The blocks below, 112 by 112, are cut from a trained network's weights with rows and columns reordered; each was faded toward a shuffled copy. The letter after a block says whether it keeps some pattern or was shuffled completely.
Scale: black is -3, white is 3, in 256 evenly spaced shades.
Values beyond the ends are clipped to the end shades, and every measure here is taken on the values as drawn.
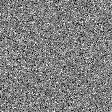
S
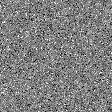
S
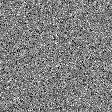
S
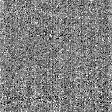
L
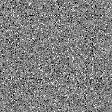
L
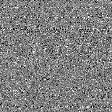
L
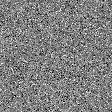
S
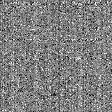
L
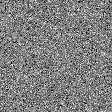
S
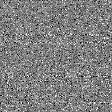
L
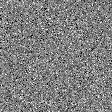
S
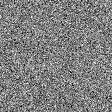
S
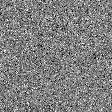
S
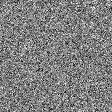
S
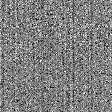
L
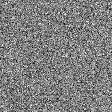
L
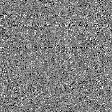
L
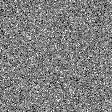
S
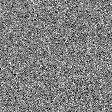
S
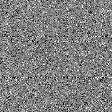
L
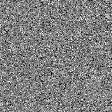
L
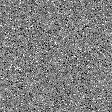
S
